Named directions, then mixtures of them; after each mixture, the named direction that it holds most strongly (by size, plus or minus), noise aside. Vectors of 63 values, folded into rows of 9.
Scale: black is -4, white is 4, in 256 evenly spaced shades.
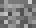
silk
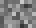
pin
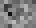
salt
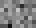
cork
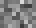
pin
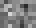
salt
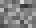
pin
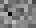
salt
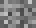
silk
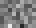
pin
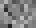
salt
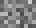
silk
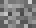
silk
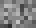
cork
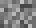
pin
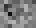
salt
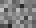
cork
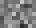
pin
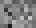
salt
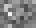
salt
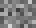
silk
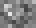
salt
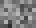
cork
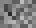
salt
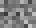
silk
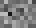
salt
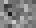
salt
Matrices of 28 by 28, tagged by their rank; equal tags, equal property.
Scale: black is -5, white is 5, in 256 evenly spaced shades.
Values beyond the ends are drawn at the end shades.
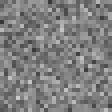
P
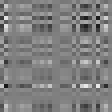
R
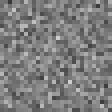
P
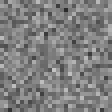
P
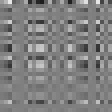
R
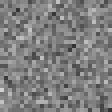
P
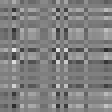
R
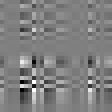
R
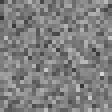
P
